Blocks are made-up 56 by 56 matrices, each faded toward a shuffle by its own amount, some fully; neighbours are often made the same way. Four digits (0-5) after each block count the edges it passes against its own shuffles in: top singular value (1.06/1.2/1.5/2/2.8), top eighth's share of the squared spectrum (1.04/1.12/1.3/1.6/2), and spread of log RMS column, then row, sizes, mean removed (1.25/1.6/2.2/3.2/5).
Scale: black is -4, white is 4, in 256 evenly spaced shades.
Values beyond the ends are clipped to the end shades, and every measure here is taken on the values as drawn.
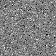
2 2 0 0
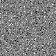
2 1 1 0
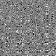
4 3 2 1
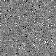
3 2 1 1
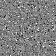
1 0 0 0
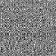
4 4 2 2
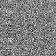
3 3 1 1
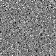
2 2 0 1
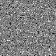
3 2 1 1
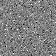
0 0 0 0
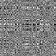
4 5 3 3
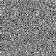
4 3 2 2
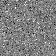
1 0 0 0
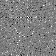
3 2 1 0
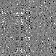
4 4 2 1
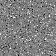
0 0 0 0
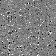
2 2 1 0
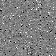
2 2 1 0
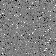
1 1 0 0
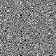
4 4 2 2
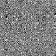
3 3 2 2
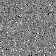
0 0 0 0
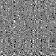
4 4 2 2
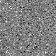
3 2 1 0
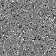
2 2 0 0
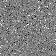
0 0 0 0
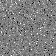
1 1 0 0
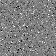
0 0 0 0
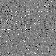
3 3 1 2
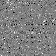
3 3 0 1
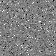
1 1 0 0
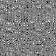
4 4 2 2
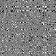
4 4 2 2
